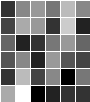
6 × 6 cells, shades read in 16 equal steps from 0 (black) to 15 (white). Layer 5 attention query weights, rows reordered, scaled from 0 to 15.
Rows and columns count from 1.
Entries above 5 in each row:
5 3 4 2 3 2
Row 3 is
6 2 3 7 9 6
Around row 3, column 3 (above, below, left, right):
9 2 2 7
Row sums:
46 40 33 33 33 33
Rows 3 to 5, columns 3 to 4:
3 7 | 2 9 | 4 8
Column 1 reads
3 4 6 5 3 10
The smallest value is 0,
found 2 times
